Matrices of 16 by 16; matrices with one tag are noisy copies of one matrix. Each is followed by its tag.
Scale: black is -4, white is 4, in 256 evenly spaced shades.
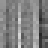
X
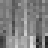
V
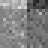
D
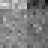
D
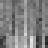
V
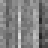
X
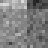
D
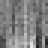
V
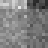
D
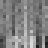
V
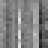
X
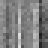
X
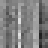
X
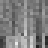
V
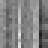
X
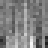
V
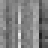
X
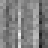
X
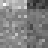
D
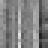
X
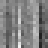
X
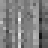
X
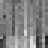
V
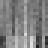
V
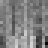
V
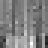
V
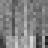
V
